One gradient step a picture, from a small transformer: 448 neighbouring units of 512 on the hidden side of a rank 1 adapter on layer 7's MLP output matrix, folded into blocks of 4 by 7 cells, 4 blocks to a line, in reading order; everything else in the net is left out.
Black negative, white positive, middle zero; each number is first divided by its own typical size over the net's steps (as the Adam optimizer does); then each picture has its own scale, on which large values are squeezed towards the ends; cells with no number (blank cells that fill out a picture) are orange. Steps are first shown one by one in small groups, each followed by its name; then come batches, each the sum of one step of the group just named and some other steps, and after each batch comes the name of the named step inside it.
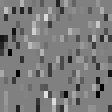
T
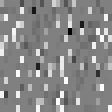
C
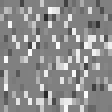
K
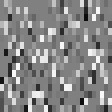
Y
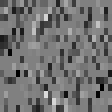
T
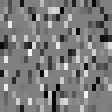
K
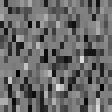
T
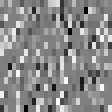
C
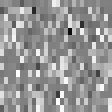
C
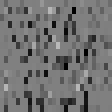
K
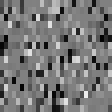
K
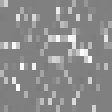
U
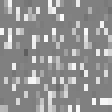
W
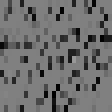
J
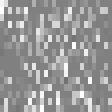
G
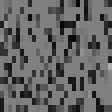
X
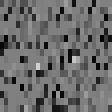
J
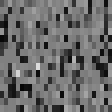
W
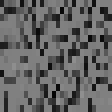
J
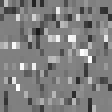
U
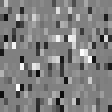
U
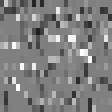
U
